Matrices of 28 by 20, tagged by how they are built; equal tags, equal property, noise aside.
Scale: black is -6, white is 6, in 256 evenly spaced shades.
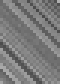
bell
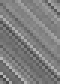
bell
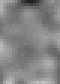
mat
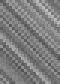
bell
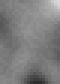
mat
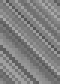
bell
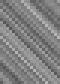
bell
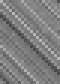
bell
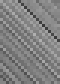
bell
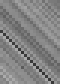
bell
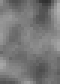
mat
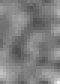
mat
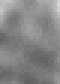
mat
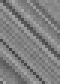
bell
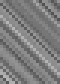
bell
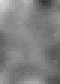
mat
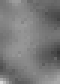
mat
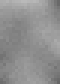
mat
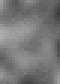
mat
